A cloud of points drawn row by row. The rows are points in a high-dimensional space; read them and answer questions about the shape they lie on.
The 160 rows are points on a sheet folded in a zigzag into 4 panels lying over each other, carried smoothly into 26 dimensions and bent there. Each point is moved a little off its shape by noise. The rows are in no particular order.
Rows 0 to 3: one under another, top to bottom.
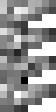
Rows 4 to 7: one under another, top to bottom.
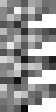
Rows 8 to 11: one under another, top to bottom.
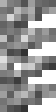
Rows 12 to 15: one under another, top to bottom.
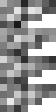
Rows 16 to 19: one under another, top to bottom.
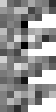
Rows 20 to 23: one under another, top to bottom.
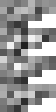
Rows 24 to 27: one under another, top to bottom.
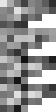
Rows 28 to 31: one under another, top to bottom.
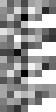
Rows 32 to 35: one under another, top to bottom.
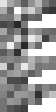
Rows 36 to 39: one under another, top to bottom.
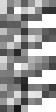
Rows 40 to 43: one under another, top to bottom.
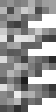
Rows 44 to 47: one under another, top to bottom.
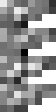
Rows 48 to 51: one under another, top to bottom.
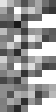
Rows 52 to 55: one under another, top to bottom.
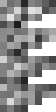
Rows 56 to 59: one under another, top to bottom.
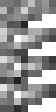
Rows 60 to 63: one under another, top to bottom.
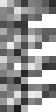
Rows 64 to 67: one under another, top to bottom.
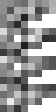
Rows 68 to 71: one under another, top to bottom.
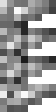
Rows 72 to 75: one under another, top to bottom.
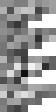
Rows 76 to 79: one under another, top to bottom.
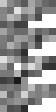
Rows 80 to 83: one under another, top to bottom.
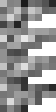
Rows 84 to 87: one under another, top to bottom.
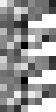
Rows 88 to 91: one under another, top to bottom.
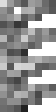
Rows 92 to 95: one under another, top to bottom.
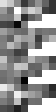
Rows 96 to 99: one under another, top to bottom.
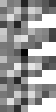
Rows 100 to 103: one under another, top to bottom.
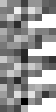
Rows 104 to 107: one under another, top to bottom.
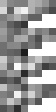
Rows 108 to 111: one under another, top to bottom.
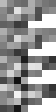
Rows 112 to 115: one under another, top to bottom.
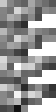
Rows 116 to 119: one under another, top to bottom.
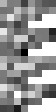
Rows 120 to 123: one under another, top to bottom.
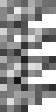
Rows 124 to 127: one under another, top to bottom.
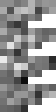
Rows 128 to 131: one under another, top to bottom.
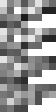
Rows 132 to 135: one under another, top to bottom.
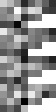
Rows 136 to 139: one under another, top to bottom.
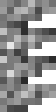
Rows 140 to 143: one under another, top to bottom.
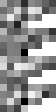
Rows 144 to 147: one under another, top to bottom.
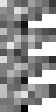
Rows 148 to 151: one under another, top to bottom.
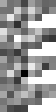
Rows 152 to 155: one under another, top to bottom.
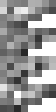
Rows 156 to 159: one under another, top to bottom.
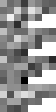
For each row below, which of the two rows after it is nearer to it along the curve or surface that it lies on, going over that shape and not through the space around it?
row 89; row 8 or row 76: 76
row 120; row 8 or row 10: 8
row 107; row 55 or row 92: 55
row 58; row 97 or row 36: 36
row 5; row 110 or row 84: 110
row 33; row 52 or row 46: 52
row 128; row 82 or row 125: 82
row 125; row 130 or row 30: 30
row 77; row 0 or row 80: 80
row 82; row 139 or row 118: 118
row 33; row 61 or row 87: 61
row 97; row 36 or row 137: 36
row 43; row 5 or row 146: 146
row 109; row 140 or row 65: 140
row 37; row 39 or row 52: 39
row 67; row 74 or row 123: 123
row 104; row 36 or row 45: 36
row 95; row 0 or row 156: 0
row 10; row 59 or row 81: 59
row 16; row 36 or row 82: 82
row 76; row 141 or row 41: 141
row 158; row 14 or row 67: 14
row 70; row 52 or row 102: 52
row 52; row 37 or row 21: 21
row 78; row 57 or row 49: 57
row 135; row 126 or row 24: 24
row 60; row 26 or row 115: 115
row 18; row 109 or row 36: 109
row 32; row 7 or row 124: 7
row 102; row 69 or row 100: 100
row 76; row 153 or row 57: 153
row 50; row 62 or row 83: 62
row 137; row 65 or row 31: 31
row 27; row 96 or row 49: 49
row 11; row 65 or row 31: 31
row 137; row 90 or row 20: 20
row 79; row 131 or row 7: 7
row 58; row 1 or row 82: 1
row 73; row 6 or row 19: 19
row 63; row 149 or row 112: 112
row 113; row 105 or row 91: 91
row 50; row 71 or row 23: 71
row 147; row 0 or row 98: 0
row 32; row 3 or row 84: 3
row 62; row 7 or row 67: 7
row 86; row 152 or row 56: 152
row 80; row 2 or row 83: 83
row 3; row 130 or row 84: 84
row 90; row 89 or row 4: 89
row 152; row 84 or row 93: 84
